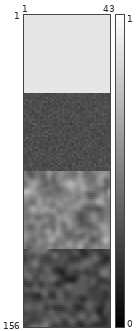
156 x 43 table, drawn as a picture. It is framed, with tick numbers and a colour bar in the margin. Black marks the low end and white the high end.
It is made of 4 by 1 panels. Panel 1,1: very high, flat. Panel 2,1: low, fine-grained, faint in contrast. Panel 3,1: middling, blotchy. Panel 4,1: low, blotchy.
